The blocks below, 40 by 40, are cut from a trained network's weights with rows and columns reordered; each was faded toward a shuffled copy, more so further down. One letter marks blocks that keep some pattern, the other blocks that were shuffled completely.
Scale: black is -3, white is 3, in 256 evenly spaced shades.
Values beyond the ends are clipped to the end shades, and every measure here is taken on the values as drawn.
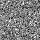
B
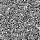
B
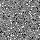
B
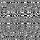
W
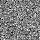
B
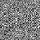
W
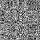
W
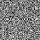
W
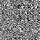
W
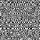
W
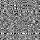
W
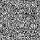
W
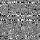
W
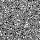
B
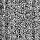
W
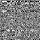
W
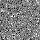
B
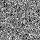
B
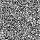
B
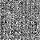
W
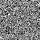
B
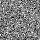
B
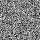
B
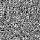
W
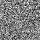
B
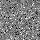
B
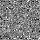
W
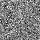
B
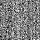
W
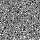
B
